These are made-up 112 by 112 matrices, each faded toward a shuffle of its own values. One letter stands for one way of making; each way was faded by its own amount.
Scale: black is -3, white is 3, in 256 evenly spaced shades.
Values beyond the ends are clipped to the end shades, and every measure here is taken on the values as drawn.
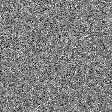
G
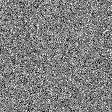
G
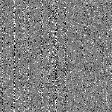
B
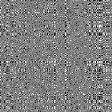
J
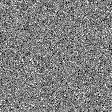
G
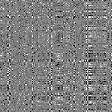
J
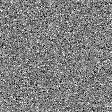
G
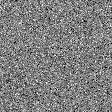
G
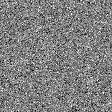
G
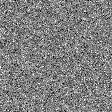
G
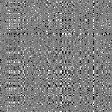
J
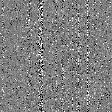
B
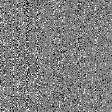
B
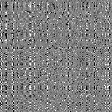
J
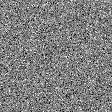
G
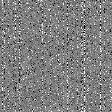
B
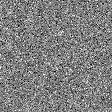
G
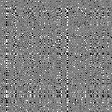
J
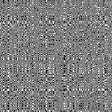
J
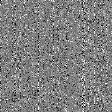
B
